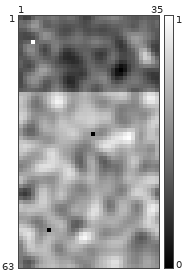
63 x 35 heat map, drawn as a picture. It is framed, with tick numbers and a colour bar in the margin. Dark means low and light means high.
Seam: horizontal, 30% of the way down, the bottom part higher. Stripes: none. Grain: blotchy. Lone odd cells: 3, 1 higher and 2 lower than their neighbours.
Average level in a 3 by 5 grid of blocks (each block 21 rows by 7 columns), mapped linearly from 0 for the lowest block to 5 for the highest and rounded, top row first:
10001 | 45444 | 44444
